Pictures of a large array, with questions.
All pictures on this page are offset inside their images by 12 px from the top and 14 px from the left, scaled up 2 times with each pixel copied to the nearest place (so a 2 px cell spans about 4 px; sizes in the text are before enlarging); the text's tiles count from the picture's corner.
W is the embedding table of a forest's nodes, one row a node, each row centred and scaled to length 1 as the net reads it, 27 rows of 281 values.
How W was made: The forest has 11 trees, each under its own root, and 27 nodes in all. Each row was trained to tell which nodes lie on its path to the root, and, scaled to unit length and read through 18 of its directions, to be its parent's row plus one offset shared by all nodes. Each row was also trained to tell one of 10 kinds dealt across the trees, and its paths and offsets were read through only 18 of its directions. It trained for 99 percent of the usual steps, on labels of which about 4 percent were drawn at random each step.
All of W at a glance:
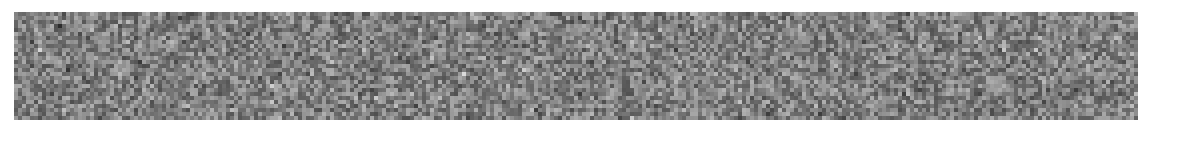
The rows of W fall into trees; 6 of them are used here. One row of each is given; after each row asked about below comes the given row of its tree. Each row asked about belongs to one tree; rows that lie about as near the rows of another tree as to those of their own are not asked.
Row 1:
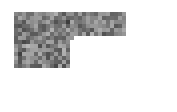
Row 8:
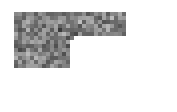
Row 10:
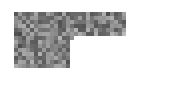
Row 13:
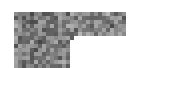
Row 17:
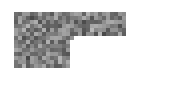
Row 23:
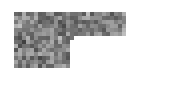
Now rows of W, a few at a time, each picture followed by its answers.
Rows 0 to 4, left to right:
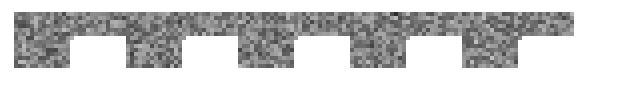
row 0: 1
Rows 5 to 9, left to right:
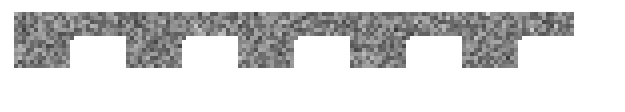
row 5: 13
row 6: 13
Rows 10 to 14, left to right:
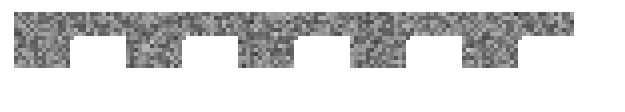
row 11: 1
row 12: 17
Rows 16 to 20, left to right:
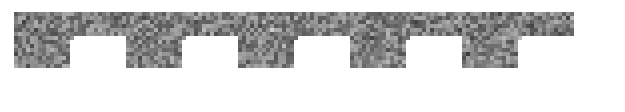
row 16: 17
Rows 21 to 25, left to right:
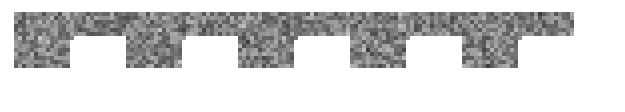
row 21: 10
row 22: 8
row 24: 10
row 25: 10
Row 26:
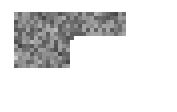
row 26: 23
